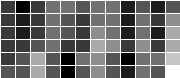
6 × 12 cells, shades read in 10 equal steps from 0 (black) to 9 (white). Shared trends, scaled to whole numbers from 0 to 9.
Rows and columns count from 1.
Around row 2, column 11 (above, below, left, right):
1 1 4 5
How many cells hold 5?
6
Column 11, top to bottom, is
1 2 1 2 4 3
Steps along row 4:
same up up down same up down down up down up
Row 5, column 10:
4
